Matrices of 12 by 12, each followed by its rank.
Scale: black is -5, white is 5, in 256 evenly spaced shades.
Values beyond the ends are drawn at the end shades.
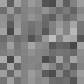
two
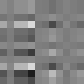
one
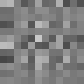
two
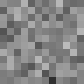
full rank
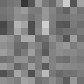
two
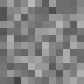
full rank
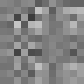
two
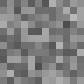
full rank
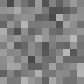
full rank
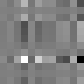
one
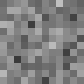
full rank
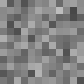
full rank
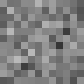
full rank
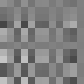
one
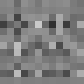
two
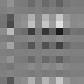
one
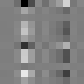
one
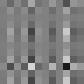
one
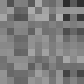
two
